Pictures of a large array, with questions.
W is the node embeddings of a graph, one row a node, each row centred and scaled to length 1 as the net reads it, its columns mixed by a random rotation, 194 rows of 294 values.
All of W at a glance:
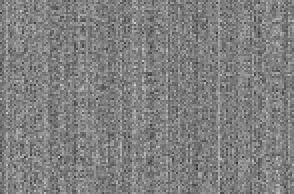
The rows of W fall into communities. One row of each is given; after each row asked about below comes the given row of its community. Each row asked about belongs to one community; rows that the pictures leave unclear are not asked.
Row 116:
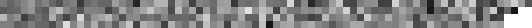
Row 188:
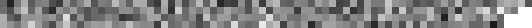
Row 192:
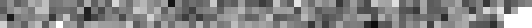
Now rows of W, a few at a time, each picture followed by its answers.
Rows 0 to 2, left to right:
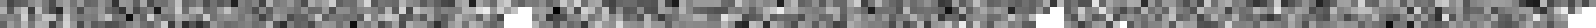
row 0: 188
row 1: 116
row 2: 192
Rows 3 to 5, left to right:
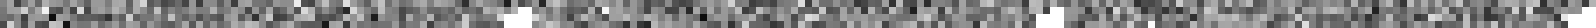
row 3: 192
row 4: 188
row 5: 116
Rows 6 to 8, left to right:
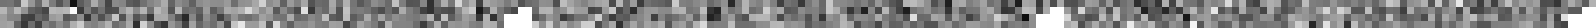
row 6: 116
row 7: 192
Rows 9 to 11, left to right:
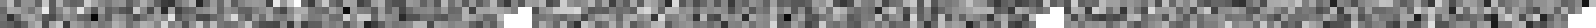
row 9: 192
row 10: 192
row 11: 192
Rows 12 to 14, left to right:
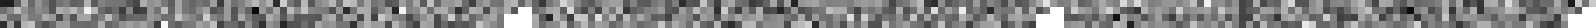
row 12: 188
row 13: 188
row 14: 192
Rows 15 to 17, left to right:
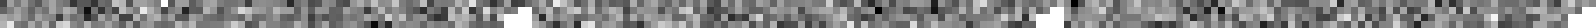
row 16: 192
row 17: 188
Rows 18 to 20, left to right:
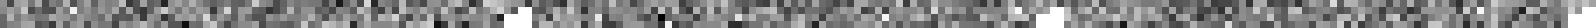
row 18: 188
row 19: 188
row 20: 188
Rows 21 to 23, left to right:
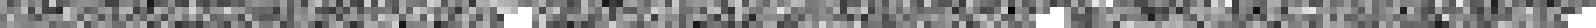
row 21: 188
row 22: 116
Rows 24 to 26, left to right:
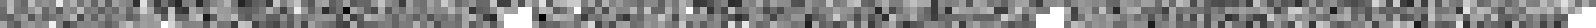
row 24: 192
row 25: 192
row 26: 188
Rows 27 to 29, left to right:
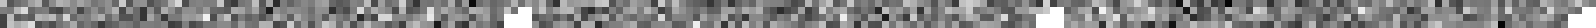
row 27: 188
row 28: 192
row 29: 188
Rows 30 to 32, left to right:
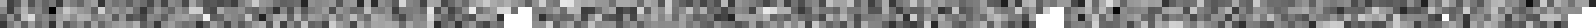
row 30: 188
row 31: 192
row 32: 188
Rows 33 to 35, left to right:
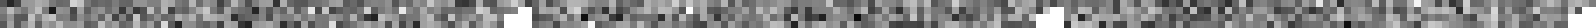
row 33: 188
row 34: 192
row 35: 188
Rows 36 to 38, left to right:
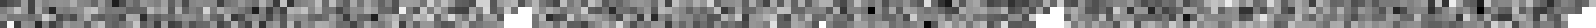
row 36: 188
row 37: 116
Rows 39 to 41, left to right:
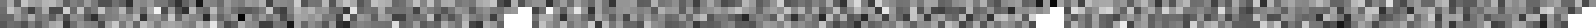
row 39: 192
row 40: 192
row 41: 192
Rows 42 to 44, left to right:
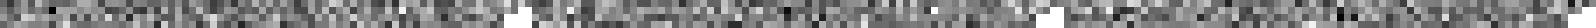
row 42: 188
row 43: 188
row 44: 192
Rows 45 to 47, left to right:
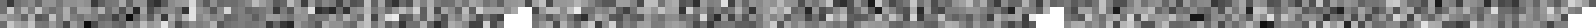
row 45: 188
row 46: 192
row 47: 188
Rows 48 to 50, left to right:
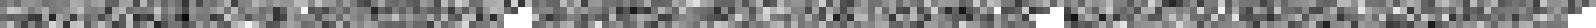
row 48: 192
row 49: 116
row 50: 192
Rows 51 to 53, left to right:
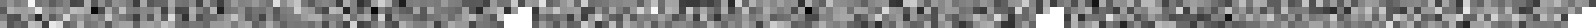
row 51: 192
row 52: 192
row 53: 188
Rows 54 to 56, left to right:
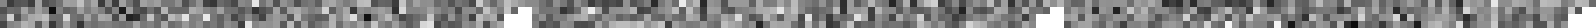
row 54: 188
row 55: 116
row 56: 188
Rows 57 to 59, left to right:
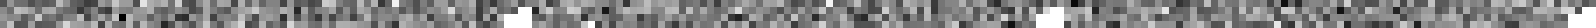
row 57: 116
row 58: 192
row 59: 188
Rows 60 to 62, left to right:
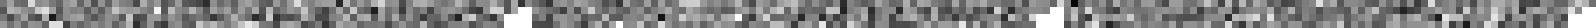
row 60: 192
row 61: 116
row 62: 188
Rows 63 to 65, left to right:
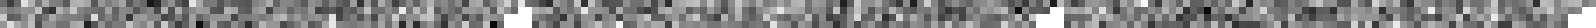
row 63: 188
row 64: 116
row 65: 188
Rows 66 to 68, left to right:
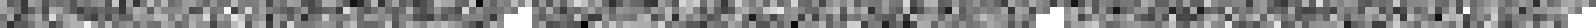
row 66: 116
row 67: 116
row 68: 188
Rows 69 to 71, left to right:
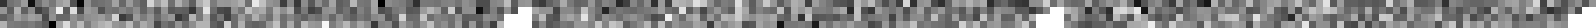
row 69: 116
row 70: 116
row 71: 116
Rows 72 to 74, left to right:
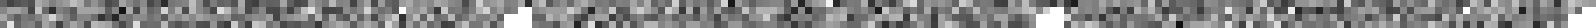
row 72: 188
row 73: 192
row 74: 188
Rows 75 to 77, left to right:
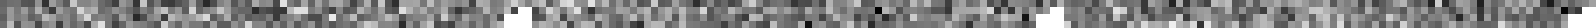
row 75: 188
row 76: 192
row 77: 116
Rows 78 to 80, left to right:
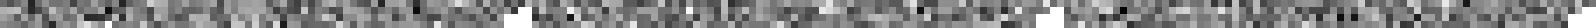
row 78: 116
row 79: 192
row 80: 192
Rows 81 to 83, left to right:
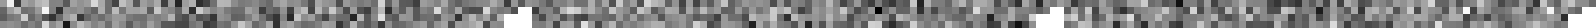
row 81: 192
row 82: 192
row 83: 188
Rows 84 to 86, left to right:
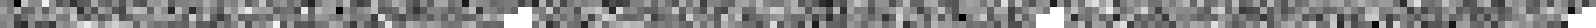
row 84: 116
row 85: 116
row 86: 192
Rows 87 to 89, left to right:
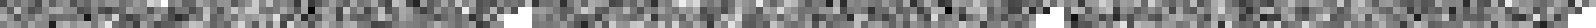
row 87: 116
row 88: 116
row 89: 192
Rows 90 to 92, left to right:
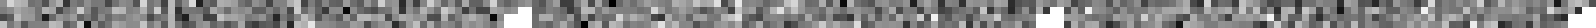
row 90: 192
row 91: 116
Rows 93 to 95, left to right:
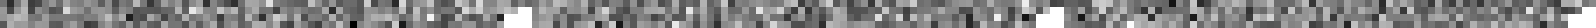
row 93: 188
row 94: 192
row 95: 116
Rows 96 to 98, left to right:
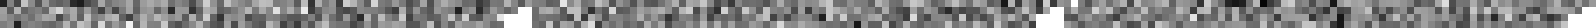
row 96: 116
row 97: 192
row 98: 192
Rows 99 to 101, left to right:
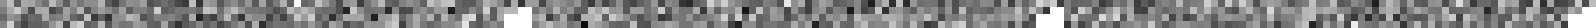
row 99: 192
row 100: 188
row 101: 116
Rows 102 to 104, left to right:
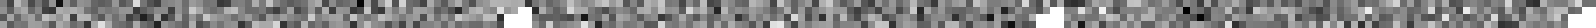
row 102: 188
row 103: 192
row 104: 188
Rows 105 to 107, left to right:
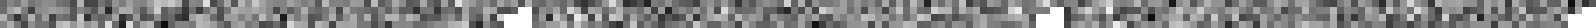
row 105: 116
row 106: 188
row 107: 192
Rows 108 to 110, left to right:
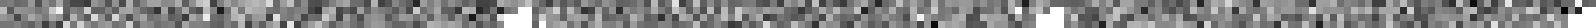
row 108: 116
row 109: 188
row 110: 116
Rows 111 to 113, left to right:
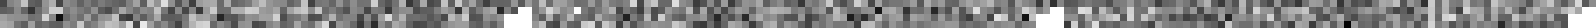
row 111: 116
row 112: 192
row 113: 188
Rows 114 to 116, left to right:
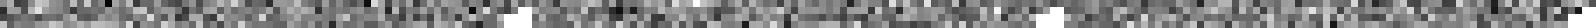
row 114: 192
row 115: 116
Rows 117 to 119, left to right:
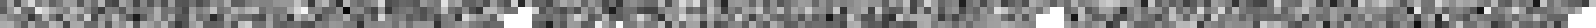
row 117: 192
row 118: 116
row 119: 192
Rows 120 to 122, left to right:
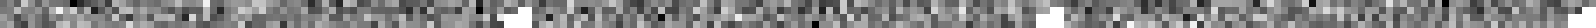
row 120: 116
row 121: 188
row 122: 116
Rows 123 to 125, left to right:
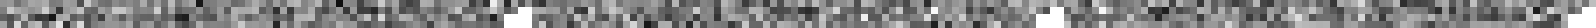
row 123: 192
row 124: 188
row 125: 192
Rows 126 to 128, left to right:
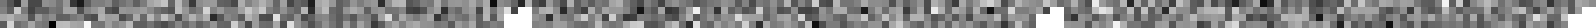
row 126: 116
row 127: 188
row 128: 192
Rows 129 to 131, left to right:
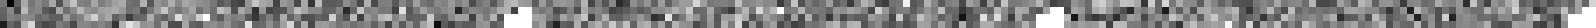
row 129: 188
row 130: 116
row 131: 192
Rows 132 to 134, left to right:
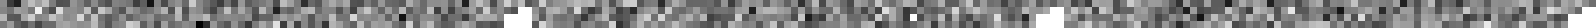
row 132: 188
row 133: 192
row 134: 188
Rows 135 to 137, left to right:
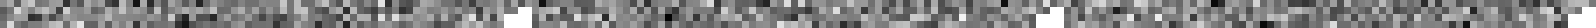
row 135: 192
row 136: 188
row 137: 188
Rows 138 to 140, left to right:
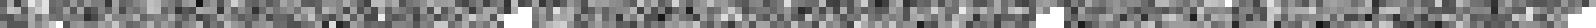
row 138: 192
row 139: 188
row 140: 116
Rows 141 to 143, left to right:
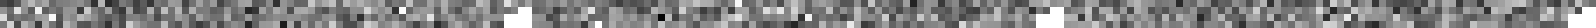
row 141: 188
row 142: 116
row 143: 188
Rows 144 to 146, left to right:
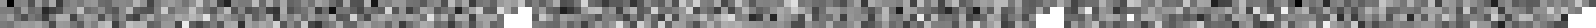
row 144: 188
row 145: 116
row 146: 188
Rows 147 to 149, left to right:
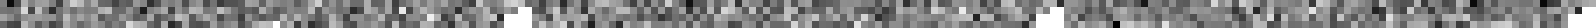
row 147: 188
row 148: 188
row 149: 116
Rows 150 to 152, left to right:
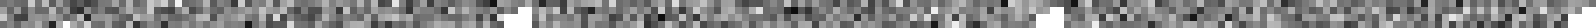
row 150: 116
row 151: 188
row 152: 188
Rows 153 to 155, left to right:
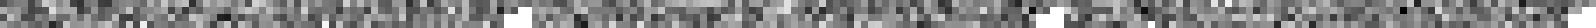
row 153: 116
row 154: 116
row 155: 116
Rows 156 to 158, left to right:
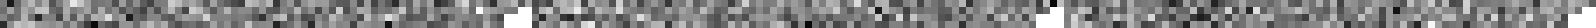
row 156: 188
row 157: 192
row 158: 188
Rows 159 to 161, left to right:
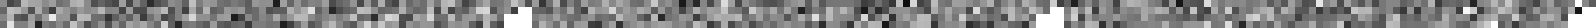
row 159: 188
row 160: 188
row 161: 188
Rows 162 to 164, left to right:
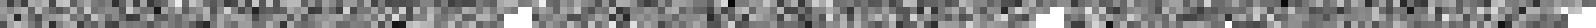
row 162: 188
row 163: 192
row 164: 188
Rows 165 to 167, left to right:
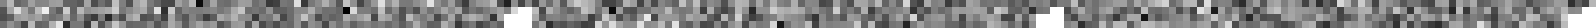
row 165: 192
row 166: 116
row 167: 192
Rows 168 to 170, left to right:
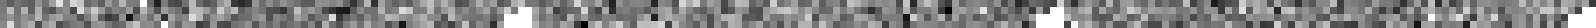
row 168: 188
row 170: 188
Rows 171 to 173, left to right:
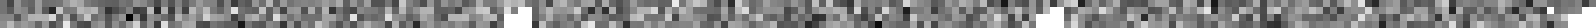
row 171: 188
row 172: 192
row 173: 192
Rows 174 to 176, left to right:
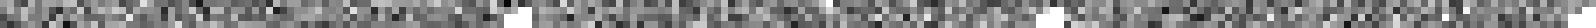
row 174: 192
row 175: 192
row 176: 188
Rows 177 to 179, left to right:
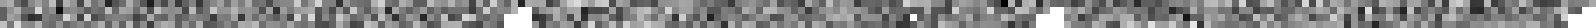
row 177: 192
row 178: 192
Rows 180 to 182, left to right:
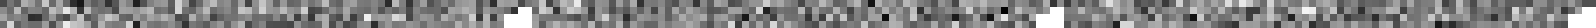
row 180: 116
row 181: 192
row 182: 116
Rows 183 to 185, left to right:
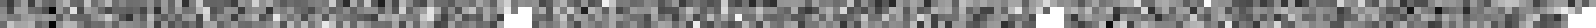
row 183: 188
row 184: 188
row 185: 192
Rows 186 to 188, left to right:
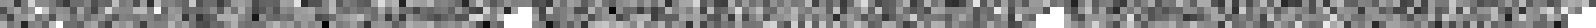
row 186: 192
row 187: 116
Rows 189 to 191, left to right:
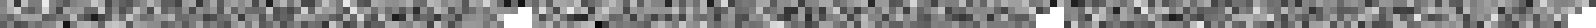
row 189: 192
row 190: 192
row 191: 188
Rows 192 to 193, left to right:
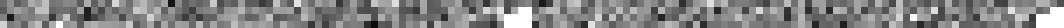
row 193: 188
